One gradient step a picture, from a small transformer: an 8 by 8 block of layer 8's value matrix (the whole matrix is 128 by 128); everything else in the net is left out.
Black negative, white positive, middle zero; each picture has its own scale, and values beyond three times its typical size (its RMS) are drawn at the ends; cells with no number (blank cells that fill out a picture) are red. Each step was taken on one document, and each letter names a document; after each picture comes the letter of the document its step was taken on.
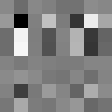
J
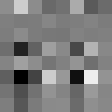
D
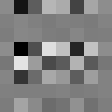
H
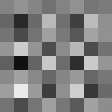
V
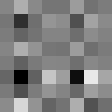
D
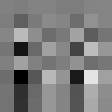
D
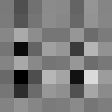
D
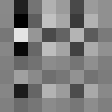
H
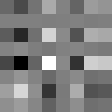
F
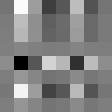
H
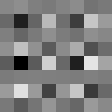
V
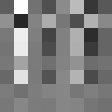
J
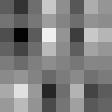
F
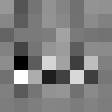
H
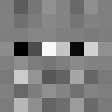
H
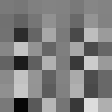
V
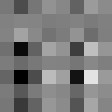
D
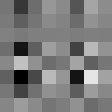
D
